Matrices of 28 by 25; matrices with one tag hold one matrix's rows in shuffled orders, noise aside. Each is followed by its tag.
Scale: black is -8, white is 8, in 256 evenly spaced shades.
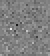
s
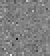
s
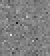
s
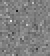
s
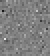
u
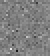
s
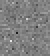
s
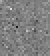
s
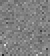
u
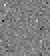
u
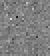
s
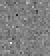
s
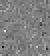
u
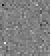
u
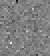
s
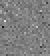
u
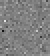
u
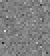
u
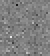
s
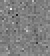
s
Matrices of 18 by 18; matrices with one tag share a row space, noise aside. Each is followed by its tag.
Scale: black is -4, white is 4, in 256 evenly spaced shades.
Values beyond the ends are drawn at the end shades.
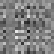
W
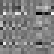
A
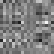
A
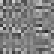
A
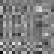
A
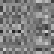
A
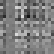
W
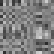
A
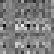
W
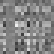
W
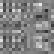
A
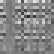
W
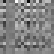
W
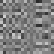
A
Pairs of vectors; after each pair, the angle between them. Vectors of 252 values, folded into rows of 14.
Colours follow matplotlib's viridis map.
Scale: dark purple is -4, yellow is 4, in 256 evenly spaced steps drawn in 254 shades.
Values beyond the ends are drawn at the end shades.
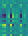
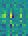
nearly opposite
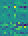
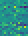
nearly parallel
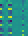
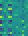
nearly parallel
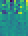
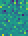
partly aligned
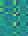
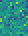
orthogonal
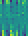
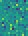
orthogonal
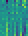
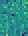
partly aligned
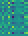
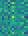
nearly opposite
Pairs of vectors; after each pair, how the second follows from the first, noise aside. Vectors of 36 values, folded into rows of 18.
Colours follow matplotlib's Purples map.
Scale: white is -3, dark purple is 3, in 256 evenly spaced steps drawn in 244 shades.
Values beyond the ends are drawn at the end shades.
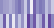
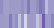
partly zeroed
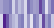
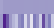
partly zeroed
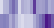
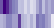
reversed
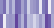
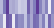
reversed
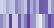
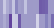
partly zeroed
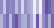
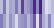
negated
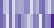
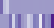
partly zeroed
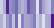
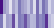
reversed
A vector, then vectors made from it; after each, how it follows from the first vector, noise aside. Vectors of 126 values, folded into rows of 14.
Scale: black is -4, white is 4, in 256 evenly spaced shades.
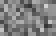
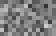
sign-scrambled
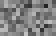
sign-scrambled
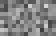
sign-scrambled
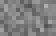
shrunk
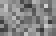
sign-scrambled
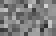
sign-scrambled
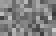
wrapped around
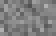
shrunk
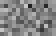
sign-scrambled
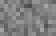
shrunk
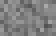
shrunk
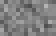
shrunk
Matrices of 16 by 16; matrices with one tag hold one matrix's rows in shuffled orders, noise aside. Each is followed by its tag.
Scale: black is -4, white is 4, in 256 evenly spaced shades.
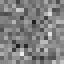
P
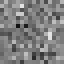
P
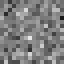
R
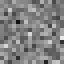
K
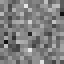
R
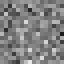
R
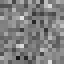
P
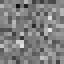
P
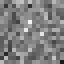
R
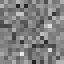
P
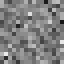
K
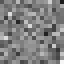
K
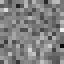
K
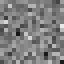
K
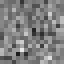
P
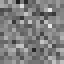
P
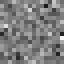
K
